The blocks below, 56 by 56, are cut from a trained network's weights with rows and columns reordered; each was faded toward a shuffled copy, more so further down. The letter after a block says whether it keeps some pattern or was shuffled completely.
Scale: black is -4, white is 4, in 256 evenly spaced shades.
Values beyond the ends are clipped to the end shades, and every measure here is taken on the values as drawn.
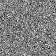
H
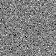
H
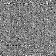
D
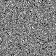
H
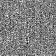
D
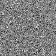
D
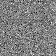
H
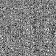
D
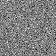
H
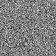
D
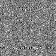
D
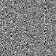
D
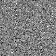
D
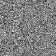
D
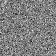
H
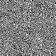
D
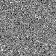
H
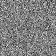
H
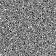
H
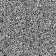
H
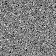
H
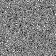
H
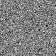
H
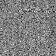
D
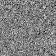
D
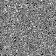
H
